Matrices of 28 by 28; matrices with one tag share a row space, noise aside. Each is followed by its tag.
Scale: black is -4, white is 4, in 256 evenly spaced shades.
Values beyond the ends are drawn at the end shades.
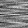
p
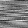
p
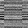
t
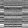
t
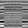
t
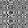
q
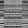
t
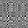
q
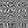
q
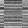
t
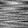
p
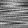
p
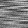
p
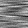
p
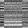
t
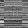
t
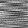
p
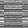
t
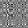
q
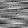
p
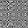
q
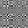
q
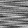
p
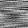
p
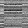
t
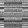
t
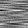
p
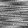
p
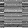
t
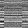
t
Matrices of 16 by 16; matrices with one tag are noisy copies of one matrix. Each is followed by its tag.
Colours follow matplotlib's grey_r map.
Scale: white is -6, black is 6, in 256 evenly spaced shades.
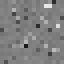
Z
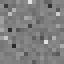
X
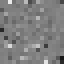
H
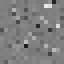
Z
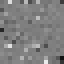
H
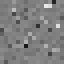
Z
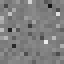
X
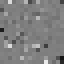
H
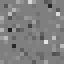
X
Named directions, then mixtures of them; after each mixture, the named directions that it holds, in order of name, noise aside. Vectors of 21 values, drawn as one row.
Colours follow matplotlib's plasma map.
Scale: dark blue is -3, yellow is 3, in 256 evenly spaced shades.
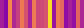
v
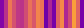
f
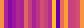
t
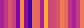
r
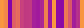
f, v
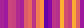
f, t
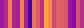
r, v
